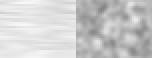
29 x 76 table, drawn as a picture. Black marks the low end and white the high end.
The table splits into one row of 2 panels. Panel 1,1: very high, streaked across, faint in contrast. Panel 1,2: high, blotchy.
